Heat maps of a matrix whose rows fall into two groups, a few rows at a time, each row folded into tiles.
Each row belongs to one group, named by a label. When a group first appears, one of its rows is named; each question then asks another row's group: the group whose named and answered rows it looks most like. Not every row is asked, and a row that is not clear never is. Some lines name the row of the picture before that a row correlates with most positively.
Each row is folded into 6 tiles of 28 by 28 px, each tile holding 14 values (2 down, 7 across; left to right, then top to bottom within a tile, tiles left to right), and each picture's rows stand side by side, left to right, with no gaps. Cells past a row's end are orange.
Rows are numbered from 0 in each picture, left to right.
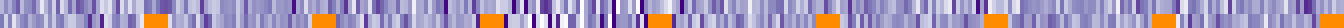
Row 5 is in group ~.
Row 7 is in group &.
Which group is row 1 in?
&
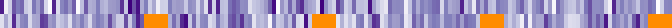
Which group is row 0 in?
&
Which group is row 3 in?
&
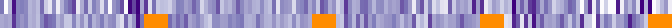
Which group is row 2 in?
~
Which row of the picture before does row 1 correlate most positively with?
1
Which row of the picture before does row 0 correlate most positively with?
0
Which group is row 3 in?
~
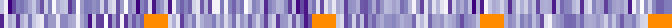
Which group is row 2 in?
~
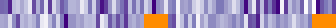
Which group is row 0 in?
&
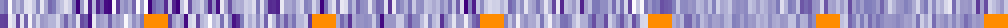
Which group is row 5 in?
~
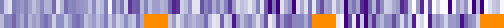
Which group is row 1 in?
&
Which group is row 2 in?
~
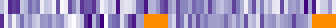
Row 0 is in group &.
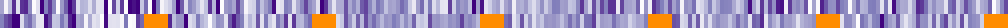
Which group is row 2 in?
~
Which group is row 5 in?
&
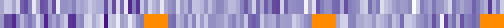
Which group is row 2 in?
&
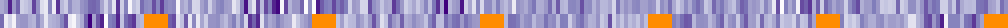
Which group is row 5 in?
&
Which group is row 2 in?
&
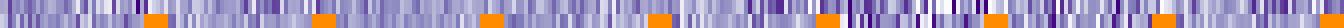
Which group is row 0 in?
~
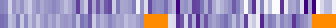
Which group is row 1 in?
~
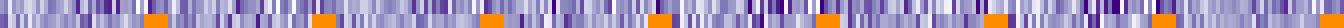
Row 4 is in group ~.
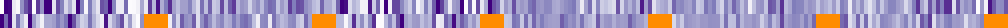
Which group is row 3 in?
~
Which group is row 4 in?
&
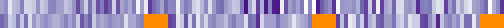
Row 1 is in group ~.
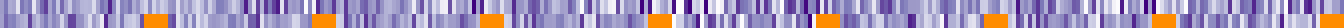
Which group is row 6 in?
~
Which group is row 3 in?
~
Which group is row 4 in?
&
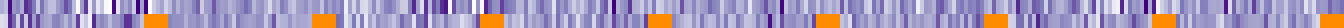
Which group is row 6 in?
~
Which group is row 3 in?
&
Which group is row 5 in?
&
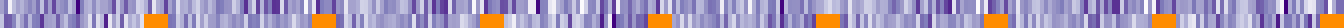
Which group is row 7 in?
&
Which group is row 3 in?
&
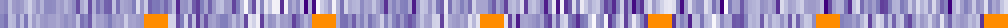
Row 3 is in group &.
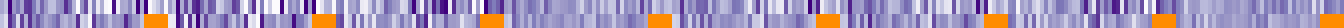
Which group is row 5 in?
~
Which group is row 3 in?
~
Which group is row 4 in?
~
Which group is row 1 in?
~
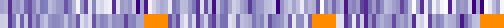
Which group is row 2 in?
~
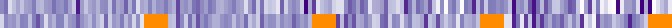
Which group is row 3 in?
~
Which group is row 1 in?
~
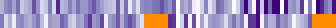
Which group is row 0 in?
&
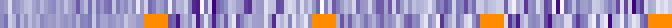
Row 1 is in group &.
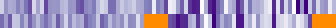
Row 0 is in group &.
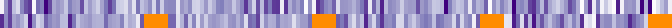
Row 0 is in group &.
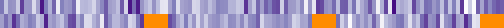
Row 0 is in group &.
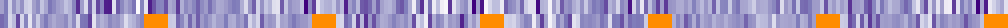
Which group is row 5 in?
~
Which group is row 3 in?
&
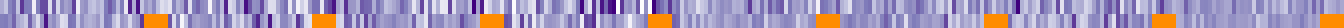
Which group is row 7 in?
~
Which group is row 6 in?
&
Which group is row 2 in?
~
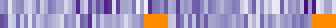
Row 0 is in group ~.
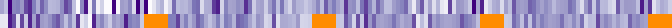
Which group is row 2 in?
~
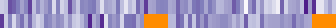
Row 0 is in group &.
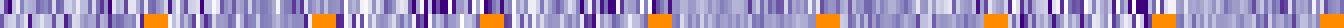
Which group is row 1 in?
&
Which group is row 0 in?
&
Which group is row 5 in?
~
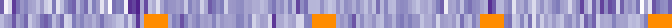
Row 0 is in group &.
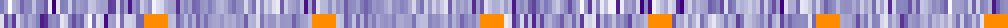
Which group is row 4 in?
&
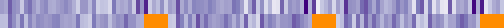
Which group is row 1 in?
~
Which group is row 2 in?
~
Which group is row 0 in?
~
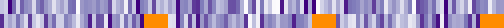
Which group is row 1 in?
~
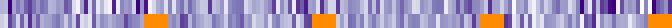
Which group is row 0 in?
~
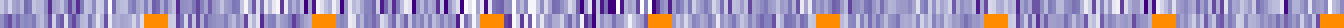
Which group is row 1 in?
~
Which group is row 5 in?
~
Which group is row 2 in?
&
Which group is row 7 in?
&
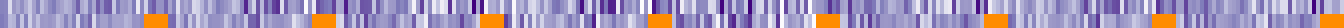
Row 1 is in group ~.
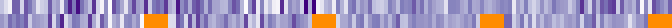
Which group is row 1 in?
~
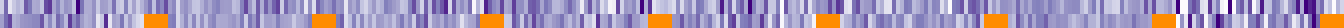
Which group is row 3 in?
~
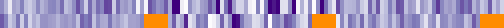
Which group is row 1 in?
&
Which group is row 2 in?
&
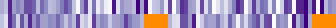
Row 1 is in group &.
